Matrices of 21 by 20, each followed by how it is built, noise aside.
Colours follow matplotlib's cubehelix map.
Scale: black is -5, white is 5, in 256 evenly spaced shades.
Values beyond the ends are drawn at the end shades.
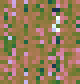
uneven columns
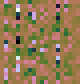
uneven columns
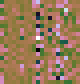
uneven columns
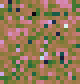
noise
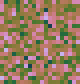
noise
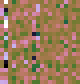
uneven columns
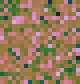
noise
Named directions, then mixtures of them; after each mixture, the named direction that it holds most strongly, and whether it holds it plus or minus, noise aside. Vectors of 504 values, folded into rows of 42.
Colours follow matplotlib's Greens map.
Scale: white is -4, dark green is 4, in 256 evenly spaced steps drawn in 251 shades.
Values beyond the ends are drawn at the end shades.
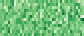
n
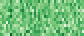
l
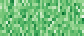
n, plus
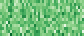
l, plus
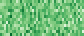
l, plus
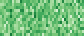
l, plus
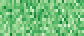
l, plus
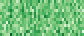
l, plus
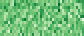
n, minus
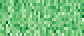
l, minus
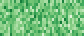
l, plus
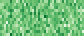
l, plus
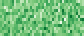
n, plus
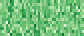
l, plus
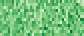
n, plus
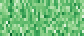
l, plus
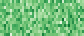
l, minus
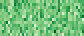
n, minus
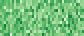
l, minus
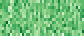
l, minus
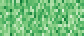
l, plus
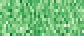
l, plus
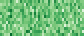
l, plus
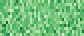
l, minus
